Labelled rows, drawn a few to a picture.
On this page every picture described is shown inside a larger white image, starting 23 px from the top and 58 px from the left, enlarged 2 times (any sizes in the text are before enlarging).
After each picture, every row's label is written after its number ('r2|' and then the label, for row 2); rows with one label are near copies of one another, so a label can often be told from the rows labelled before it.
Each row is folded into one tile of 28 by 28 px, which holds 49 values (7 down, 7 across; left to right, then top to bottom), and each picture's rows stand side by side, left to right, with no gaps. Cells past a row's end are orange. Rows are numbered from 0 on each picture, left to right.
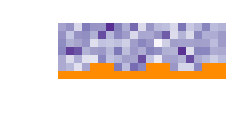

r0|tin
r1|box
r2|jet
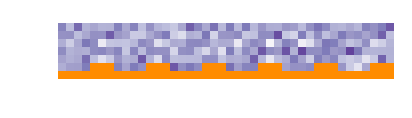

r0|box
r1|box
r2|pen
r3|box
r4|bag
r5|tin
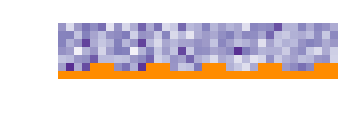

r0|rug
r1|rug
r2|jet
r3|tin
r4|pen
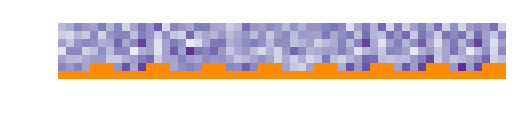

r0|pen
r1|rug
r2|bag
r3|pen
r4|tin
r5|rug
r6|rug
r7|rug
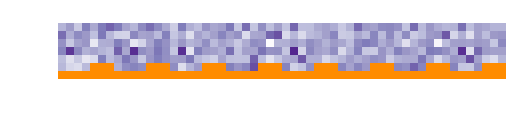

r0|tin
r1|bag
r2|jet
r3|box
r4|jet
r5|pen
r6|box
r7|jet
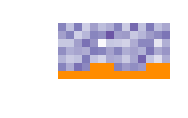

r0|box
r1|box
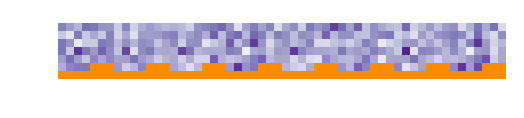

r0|bag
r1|jet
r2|tin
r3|rug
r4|tin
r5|box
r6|jet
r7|rug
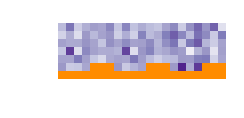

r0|jet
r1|jet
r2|rug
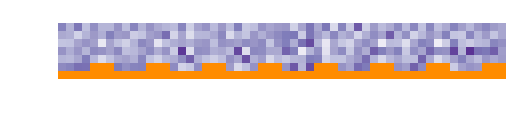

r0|box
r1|box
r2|jet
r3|jet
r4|rug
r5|box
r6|box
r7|bag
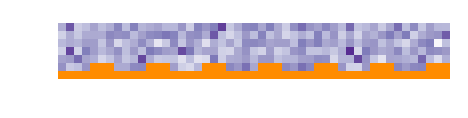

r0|jet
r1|box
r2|tin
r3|pen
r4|pen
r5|jet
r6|box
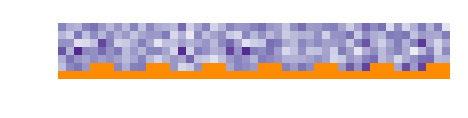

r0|bag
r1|box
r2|jet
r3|bag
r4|pen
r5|rug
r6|rug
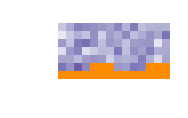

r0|pen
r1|box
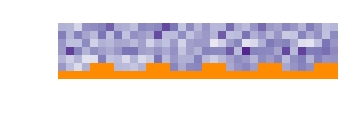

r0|tin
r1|tin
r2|box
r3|bag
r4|bag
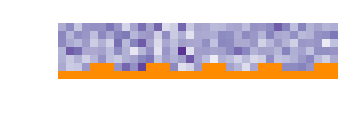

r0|tin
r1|rug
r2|jet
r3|tin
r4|box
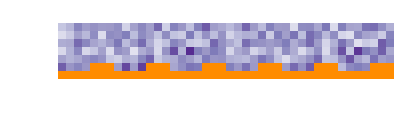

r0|pen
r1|rug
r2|bag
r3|pen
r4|rug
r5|bag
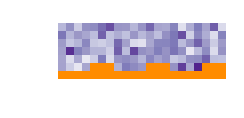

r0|tin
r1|bag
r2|rug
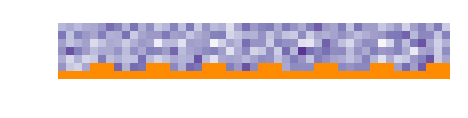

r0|tin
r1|box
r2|box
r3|pen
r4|bag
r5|box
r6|rug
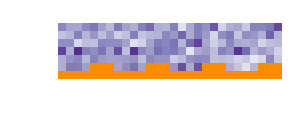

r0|bag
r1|bag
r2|rug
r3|tin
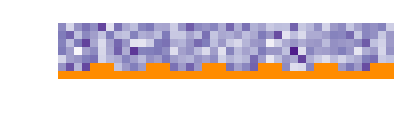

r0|rug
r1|bag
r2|pen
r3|box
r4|jet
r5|rug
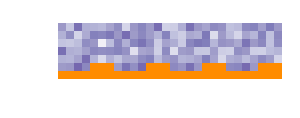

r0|box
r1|rug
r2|pen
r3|pen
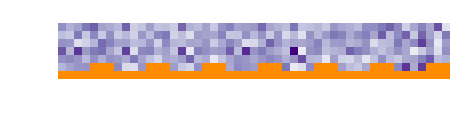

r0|bag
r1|jet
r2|jet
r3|bag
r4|jet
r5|tin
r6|rug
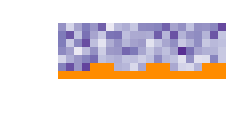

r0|rug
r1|tin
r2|tin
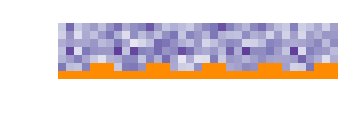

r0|jet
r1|bag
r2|tin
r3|bag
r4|jet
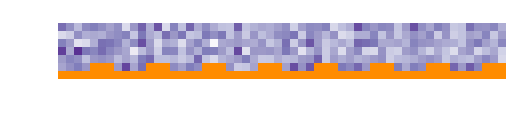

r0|bag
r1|rug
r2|box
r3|jet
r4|rug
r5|pen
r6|pen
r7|pen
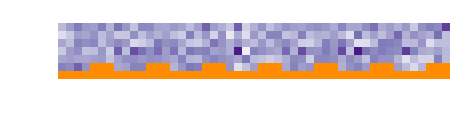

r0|pen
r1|bag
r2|bag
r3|jet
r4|bag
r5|bag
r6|tin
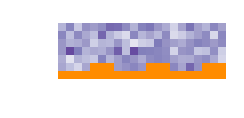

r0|tin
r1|bag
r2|pen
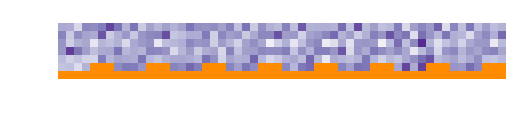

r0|tin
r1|box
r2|pen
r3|box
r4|box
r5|box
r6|rug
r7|box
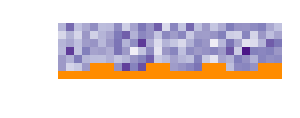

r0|jet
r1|rug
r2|box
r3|bag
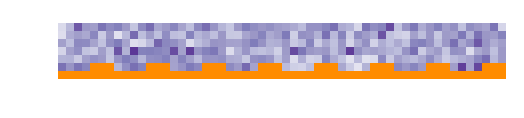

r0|pen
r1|bag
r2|bag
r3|pen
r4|tin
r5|tin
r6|pen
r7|rug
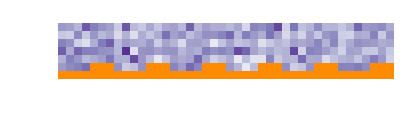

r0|bag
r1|jet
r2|box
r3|tin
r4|jet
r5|pen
